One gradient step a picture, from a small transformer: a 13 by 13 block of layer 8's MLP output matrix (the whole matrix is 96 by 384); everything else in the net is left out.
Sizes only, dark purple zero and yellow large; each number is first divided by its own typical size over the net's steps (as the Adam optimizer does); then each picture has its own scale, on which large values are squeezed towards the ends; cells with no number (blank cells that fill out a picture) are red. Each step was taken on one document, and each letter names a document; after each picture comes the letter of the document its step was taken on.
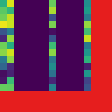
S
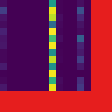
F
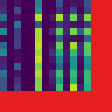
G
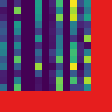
G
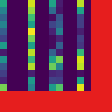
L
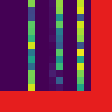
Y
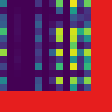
G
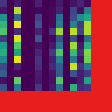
G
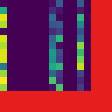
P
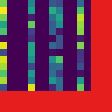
L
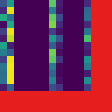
S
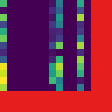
P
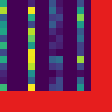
L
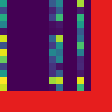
P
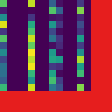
L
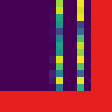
Y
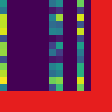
P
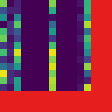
S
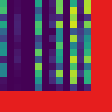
G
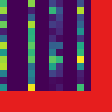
L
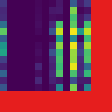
G
